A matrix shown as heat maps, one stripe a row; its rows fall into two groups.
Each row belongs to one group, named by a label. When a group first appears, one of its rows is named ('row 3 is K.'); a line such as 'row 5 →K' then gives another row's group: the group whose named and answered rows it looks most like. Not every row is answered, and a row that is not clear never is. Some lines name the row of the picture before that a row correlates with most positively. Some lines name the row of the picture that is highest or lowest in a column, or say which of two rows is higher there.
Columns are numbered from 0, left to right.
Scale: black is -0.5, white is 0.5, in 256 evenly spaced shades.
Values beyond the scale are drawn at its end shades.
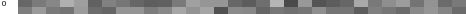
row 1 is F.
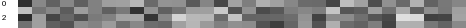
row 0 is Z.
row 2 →Z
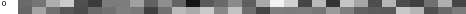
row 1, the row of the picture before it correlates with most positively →2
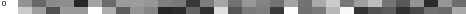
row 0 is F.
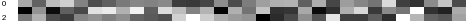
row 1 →Z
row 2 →Z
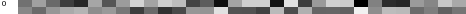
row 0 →F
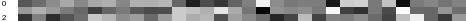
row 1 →Z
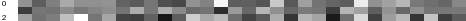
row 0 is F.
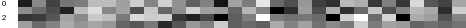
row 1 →Z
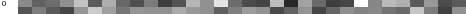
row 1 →Z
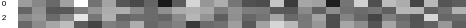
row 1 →Z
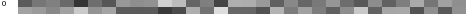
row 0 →F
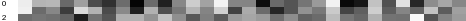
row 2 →F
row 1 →Z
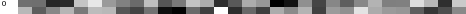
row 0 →Z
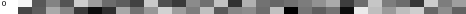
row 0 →Z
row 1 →F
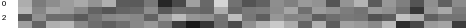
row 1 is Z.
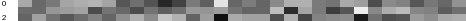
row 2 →F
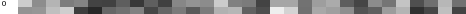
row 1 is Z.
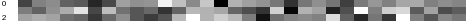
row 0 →F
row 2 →Z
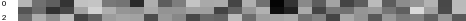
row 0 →Z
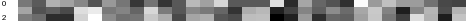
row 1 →Z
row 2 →Z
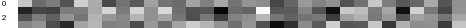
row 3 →Z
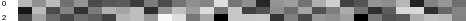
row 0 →Z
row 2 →F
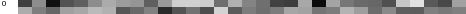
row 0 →Z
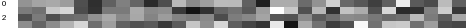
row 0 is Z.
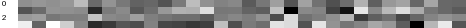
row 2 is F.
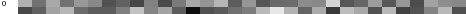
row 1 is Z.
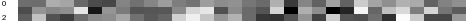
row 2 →Z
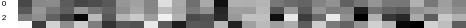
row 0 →F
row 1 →F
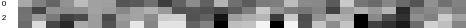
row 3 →F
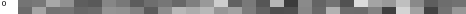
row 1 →Z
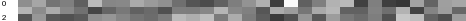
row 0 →F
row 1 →Z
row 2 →Z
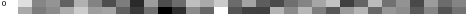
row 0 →Z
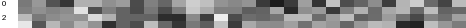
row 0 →Z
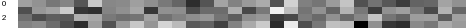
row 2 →Z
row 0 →F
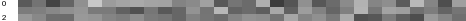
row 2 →F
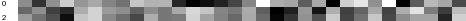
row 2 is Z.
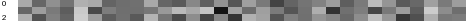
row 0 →Z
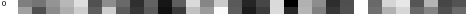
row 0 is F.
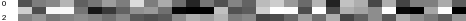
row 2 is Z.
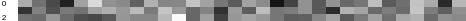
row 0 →Z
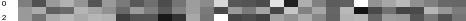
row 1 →F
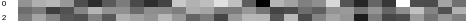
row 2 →F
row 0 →Z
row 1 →Z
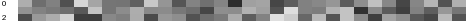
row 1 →F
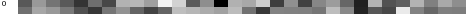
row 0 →F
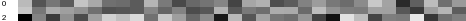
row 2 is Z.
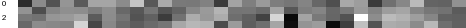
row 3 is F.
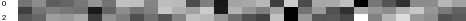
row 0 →F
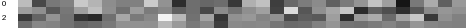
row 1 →F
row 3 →F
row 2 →F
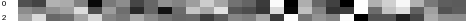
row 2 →F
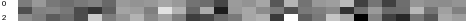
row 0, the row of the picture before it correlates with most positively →2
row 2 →F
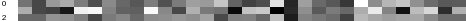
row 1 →Z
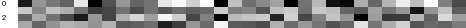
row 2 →F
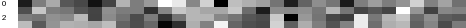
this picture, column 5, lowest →0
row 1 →Z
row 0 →F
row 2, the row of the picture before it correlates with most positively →3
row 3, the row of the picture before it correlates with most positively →3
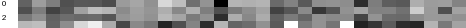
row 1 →Z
